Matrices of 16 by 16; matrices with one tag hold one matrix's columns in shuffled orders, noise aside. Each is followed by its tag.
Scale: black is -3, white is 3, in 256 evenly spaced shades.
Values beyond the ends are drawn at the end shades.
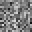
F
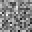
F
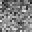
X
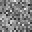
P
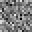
P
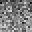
X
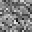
P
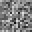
F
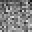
X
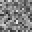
P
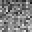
X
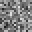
F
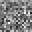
F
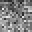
X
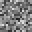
P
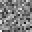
P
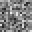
F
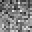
X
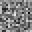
F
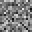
P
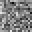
F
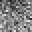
X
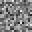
P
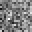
F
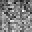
X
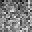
X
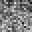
X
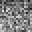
X
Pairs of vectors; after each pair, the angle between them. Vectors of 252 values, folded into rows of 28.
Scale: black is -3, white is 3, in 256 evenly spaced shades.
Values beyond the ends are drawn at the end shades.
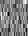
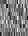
partly aligned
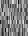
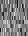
partly opposed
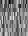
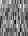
partly opposed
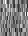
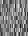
partly opposed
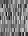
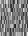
partly opposed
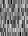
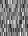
nearly opposite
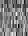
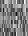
nearly opposite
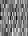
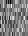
orthogonal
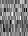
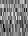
nearly parallel
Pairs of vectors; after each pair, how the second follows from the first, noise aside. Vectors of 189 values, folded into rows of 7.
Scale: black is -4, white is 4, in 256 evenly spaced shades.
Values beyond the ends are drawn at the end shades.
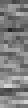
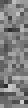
sign-scrambled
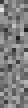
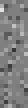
partly zeroed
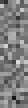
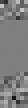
partly zeroed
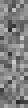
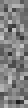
sign-scrambled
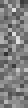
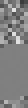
partly zeroed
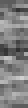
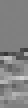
partly zeroed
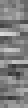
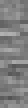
shrunk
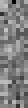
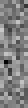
shuffled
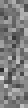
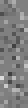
partly zeroed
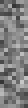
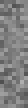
shrunk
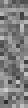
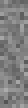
shrunk
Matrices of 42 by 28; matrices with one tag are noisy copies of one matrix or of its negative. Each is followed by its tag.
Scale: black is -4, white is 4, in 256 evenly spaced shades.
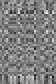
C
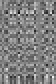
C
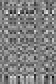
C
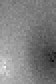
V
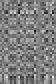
C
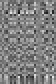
C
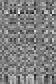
C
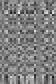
C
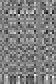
C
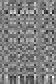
C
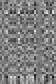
C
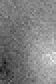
V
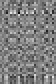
C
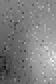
V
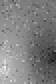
V
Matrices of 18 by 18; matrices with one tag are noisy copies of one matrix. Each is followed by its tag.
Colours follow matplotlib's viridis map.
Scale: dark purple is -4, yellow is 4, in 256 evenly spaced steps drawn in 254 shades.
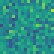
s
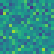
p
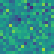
p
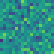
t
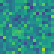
p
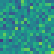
t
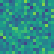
p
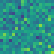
t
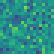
p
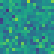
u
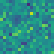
p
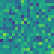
t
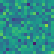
p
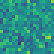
u
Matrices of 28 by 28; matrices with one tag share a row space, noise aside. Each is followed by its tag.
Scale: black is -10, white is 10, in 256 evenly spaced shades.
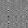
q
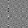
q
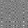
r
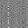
q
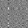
q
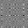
r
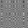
r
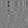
q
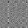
q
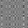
r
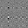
q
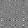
r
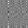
q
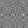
r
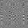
r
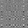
r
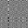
q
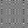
r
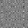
r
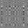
r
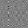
q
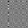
q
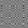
r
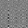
q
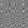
r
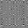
r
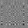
r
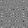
r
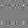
r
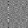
q
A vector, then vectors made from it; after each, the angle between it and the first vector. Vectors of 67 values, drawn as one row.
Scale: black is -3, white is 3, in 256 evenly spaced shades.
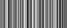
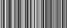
partly aligned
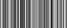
orthogonal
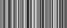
nearly parallel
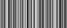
nearly parallel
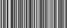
orthogonal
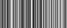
orthogonal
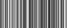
partly opposed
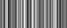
nearly parallel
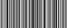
partly opposed
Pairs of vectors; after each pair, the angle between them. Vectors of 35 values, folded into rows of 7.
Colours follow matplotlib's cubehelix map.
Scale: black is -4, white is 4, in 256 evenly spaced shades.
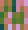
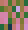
orthogonal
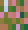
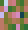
nearly parallel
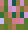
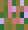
nearly parallel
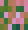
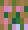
nearly opposite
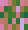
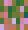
partly aligned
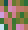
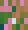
partly opposed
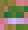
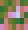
partly opposed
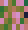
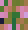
partly opposed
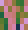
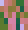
nearly parallel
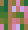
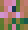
partly opposed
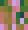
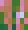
nearly opposite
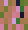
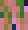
partly aligned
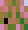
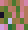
partly aligned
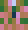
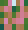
partly aligned
